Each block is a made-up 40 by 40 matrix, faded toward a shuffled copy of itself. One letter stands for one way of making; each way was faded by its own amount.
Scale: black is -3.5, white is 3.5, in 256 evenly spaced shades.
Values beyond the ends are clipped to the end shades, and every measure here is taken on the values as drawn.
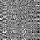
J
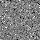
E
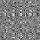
J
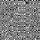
J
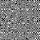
J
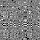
J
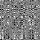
J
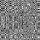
J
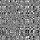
J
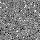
E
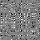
J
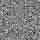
E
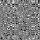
J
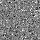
E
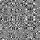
J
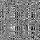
J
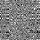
J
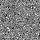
E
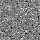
E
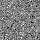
E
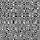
J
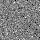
E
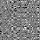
J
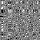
J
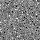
E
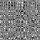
J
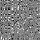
J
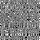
J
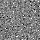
E
